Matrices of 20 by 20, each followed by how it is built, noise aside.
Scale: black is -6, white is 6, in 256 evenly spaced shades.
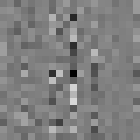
uneven columns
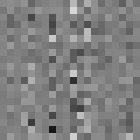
uneven columns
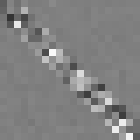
banded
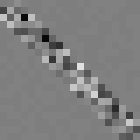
banded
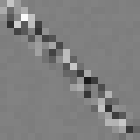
banded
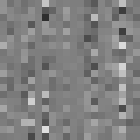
uneven columns
